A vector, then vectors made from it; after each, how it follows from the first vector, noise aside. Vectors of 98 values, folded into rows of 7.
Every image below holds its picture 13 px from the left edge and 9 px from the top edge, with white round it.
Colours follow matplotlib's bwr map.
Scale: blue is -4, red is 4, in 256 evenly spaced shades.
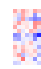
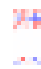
partly zeroed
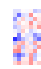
reversed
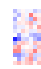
reversed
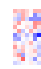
copied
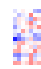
reversed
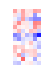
copied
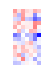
copied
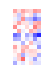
copied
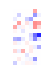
partly zeroed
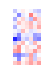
reversed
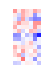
copied
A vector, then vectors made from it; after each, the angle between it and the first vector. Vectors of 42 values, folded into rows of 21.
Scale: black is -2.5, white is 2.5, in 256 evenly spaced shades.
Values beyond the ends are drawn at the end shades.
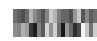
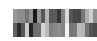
orthogonal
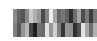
nearly parallel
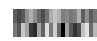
nearly parallel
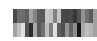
partly aligned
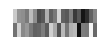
orthogonal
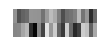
nearly parallel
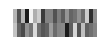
orthogonal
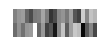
nearly opposite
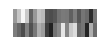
partly opposed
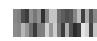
nearly parallel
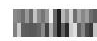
orthogonal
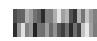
partly aligned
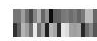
partly opposed
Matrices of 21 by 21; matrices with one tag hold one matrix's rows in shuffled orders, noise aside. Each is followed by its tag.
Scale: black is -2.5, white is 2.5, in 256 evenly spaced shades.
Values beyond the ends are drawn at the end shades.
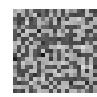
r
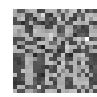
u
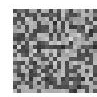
r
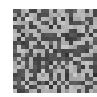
r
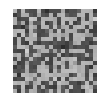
r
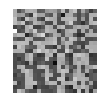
u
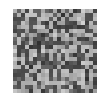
r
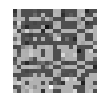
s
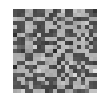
u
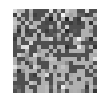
r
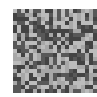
r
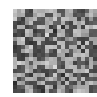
u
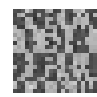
u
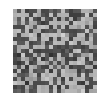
r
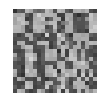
u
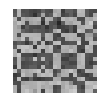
s
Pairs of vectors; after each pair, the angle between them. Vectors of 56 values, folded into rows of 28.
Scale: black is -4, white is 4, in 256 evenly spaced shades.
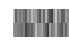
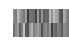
orthogonal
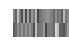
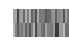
nearly opposite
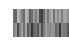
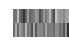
partly aligned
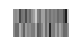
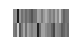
orthogonal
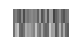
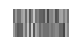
orthogonal
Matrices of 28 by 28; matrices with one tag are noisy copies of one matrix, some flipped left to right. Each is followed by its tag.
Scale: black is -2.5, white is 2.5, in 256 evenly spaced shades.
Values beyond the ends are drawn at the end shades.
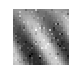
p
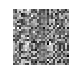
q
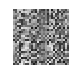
q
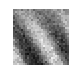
p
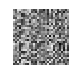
q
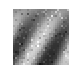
p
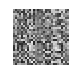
q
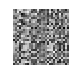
q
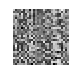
q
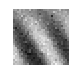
p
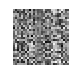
q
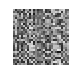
q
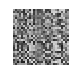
q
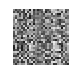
q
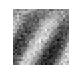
p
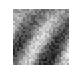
p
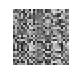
q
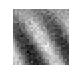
p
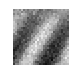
p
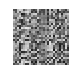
q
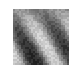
p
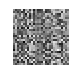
q
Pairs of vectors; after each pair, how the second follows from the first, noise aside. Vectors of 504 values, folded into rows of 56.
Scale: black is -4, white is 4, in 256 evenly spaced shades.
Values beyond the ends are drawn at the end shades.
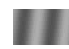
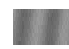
shrunk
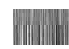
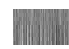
shrunk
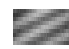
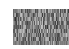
shuffled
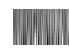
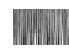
copied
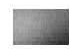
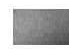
shrunk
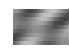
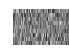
shuffled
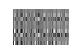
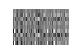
copied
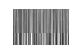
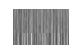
shrunk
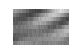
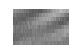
shrunk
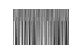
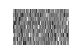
shuffled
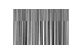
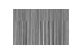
shrunk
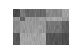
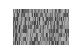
shuffled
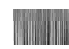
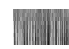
copied
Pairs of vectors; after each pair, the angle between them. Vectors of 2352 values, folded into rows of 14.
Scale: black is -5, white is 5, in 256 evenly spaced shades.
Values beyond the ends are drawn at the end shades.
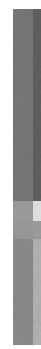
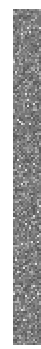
orthogonal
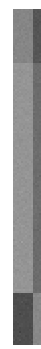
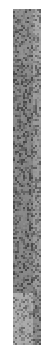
partly opposed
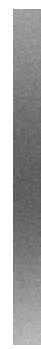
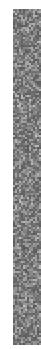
orthogonal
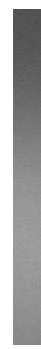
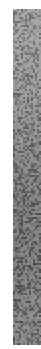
partly opposed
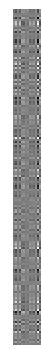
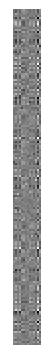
nearly parallel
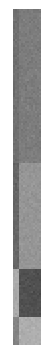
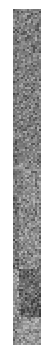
partly aligned
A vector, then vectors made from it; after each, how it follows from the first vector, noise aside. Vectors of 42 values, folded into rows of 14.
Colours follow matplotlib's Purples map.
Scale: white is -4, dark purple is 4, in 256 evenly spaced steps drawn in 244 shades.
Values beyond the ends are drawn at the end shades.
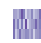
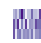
scaled up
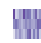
wrapped around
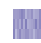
shrunk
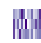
scaled up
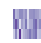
wrapped around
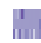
partly zeroed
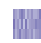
shrunk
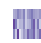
wrapped around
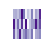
scaled up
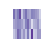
wrapped around
